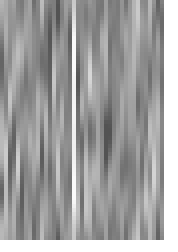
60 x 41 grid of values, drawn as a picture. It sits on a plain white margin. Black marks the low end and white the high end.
The grain runs up and down. The bottom middle is the ninth with the highest average. Column 19 stands out from the rest. There is no overall slope.
